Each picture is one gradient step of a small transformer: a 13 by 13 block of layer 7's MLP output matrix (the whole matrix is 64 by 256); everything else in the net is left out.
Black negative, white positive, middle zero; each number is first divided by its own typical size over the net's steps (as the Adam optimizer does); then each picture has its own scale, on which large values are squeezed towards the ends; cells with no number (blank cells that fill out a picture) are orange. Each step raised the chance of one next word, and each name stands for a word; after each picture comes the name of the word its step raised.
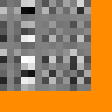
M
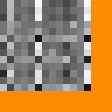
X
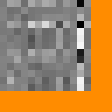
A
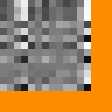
X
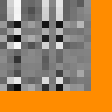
X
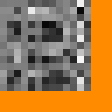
M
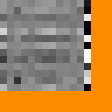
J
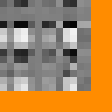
A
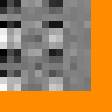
A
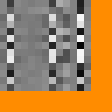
J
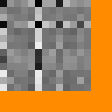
A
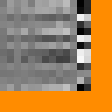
J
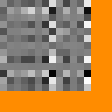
M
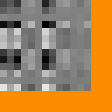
A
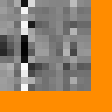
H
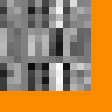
H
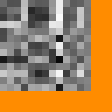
X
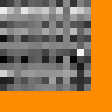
M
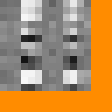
X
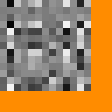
A
